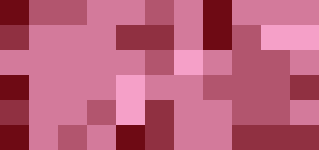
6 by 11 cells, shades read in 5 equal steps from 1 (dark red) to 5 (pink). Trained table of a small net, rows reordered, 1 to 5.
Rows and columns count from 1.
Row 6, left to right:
1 4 3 4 1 2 4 4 2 2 2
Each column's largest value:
4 4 4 4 5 4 5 4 4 5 5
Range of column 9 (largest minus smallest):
2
